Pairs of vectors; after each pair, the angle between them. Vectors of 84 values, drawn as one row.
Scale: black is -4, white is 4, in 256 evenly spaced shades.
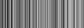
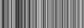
partly aligned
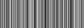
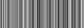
partly opposed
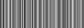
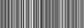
partly opposed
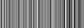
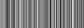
partly aligned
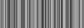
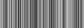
partly opposed
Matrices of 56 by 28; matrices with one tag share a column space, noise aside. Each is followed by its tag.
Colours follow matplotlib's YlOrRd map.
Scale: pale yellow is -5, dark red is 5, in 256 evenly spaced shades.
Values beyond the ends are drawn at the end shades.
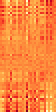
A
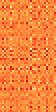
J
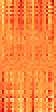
A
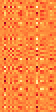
J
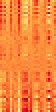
A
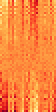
A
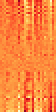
A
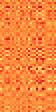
J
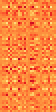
J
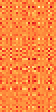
J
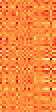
J
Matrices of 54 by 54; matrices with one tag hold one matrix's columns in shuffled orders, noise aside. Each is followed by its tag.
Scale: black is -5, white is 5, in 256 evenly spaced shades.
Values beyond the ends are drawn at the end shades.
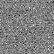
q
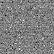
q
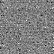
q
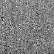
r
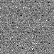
q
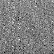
r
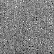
r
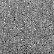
r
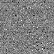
q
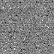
q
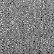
r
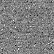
q
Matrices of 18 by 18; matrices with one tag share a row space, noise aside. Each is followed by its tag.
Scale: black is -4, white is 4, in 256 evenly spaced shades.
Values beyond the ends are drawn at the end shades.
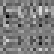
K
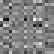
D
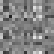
D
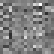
D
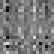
K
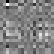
K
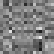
D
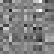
D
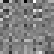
D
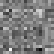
D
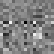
D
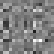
D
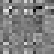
D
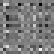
K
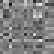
D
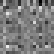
K
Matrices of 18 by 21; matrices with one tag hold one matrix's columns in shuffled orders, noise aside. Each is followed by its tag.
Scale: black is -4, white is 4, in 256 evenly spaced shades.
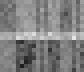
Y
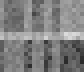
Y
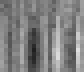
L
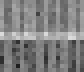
Y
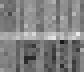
Y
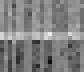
Y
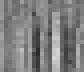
L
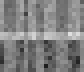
Y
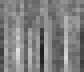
L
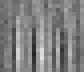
L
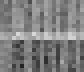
Y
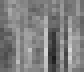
L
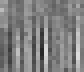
L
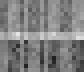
Y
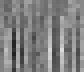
L
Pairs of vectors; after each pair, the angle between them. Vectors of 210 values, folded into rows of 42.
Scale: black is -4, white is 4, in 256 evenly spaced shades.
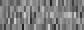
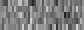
partly opposed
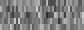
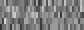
partly opposed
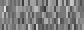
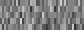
partly aligned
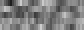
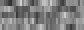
nearly parallel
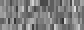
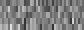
partly aligned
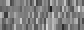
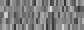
nearly opposite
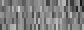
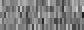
partly opposed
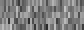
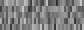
partly opposed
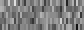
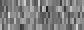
partly opposed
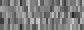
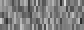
partly opposed
